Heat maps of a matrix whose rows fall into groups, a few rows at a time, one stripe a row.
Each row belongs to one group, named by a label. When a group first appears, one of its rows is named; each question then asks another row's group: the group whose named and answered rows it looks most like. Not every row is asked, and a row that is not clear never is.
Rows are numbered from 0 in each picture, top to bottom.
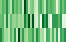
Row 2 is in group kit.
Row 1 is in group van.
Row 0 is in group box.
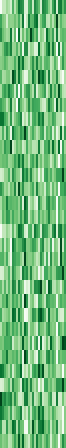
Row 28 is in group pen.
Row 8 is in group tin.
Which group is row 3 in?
box
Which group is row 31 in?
kit
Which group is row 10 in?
box
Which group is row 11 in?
kit
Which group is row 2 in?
kit
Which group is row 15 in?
box
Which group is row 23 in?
box
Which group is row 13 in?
kit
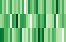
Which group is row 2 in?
tin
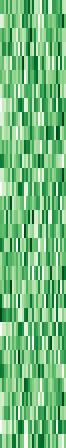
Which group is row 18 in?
box
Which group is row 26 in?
tin
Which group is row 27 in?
van
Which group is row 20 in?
box
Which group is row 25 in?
kit
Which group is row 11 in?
tin
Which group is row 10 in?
van
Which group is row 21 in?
kit
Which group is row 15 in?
van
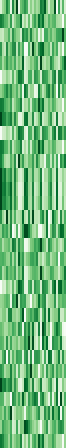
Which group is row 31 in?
tin
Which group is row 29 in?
box
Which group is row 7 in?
tin
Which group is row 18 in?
kit
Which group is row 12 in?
pen
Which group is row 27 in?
pen
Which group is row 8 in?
pen
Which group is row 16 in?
van
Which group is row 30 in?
van
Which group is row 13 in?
pen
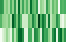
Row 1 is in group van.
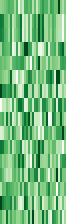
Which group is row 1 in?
tin
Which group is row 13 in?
box
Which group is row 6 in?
pen
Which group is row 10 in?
tin
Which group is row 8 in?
van
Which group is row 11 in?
kit
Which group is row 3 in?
van
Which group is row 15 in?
van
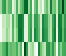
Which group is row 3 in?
box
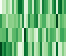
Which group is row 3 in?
pen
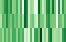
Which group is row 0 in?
box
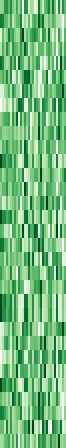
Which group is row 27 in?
pen
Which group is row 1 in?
tin
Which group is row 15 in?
pen
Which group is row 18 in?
van
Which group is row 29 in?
tin
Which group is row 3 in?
box
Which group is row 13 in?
box
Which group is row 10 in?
box
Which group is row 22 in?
pen
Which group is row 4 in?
kit
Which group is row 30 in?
van
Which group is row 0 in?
box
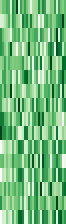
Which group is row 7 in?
kit
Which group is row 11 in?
van
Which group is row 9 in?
pen
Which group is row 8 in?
tin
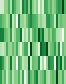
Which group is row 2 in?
tin
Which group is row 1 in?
kit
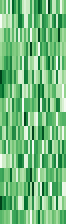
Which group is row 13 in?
van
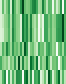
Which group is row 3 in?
box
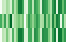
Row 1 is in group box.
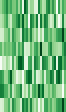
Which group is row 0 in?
box
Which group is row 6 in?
tin
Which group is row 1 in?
kit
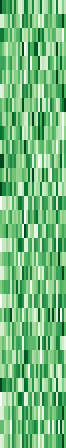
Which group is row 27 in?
pen
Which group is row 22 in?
box
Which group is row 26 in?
kit
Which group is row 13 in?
pen
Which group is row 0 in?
pen
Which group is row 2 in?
tin
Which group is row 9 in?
tin
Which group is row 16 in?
box
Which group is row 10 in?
box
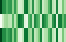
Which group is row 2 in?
pen
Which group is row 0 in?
pen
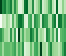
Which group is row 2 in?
kit
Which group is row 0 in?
pen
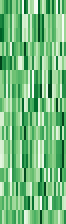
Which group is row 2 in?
tin
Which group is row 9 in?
box
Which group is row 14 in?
van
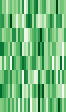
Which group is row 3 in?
tin
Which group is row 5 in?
box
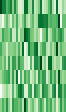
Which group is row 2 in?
van
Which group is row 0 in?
pen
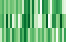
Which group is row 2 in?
box
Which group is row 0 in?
van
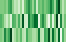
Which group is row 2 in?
box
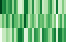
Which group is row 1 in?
box
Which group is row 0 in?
pen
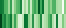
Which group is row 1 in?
pen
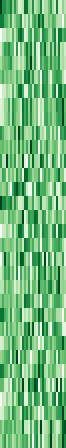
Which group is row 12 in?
van
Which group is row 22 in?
tin
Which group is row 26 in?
tin
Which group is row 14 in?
pen
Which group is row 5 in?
van
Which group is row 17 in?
van
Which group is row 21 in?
van
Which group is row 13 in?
kit
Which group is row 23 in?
van
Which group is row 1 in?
tin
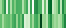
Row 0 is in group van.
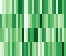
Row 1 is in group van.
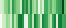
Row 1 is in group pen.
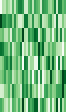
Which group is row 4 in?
box
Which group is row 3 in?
tin
